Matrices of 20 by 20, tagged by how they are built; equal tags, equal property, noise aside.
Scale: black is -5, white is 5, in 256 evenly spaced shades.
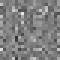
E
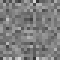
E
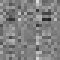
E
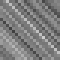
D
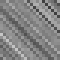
D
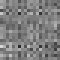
E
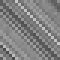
D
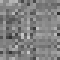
E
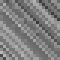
D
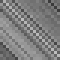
D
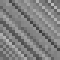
D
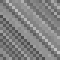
D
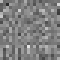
E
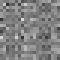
E
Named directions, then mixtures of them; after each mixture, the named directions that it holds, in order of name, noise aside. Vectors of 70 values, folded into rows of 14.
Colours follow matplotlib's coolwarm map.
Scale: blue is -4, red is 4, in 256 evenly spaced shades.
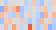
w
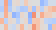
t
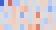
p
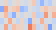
t, w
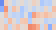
p, t, w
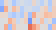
p, t, w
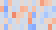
t, w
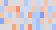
t, w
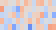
w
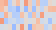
p, t, w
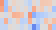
p, t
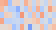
p, t, w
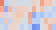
p, t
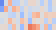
p, t, w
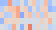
p, t, w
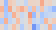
t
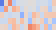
p, t, w
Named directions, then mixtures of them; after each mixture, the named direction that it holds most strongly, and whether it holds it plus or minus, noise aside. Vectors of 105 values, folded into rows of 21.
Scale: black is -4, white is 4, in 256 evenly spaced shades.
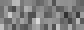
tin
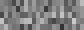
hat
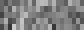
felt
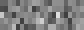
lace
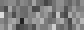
lace, plus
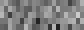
tin, minus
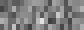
lace, plus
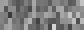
tin, minus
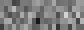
tin, minus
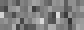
lace, plus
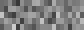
lace, plus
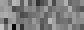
felt, minus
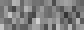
tin, plus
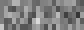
tin, plus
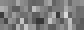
lace, minus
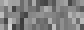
felt, minus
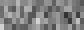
tin, plus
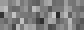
lace, minus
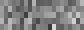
felt, minus
